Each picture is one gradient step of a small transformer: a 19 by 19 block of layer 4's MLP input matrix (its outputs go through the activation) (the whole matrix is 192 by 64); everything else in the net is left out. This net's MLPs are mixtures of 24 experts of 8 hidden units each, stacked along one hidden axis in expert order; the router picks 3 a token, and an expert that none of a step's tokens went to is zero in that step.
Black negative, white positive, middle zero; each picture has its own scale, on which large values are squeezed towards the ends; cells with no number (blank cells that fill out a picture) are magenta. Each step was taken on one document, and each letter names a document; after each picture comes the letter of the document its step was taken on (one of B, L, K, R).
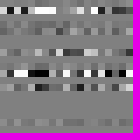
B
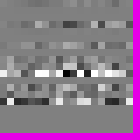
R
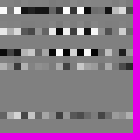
B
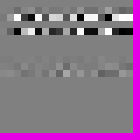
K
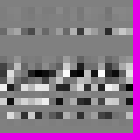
R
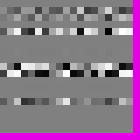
K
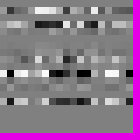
B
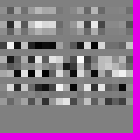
R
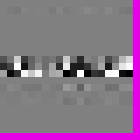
K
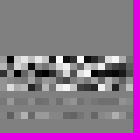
R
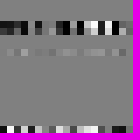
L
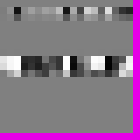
K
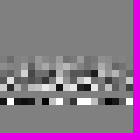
R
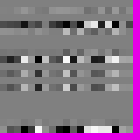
L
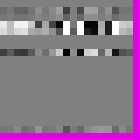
L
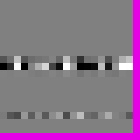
K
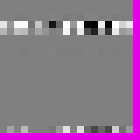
L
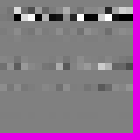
K
